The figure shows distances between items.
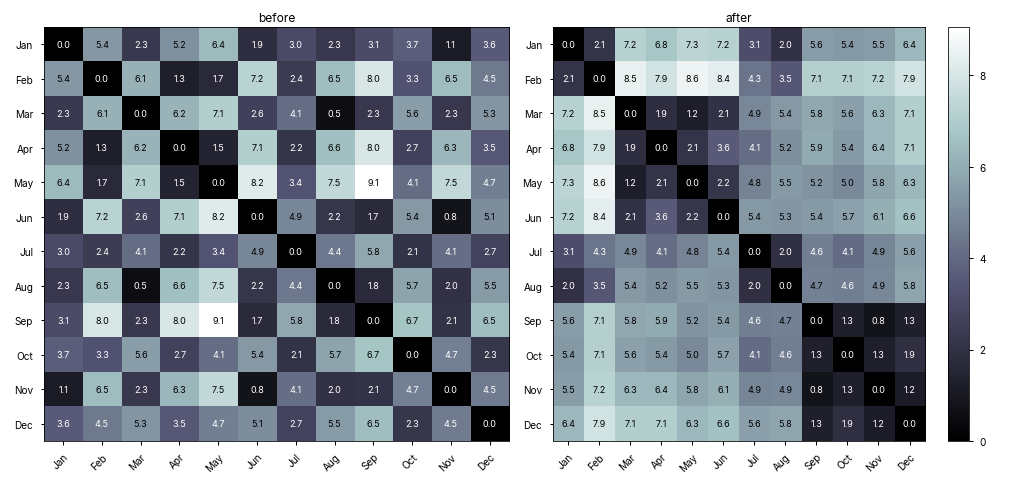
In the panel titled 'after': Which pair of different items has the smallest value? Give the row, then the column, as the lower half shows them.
Nov, Sep
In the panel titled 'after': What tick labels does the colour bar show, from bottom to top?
0, 2, 4, 6, 8
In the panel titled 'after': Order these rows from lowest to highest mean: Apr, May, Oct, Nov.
Oct, Nov, May, Apr
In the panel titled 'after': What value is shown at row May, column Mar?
1.2
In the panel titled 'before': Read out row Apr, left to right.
5.2 1.3 6.2 0.0 1.5 7.1 2.2 6.6 8.0 2.7 6.3 3.5
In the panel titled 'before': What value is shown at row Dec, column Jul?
2.7
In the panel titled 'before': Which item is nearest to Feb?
Apr
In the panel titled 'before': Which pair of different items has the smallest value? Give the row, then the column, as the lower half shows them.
Aug, Mar
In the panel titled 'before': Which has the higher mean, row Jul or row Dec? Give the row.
Dec
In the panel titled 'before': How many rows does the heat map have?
12
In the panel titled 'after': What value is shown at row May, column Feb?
8.6
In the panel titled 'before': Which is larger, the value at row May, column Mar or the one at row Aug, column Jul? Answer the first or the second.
the first
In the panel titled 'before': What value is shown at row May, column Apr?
1.5
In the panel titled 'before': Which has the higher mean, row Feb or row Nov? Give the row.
Feb
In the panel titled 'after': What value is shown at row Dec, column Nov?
1.2
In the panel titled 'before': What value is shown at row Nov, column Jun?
0.8
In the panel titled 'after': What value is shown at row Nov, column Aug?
4.9
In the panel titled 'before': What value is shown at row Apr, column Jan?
5.2
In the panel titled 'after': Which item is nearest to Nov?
Sep
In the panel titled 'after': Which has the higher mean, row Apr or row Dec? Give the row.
Dec
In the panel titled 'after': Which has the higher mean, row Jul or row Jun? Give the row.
Jun
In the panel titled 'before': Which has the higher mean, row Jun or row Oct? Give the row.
Jun
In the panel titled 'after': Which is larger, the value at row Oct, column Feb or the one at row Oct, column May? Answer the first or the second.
the first
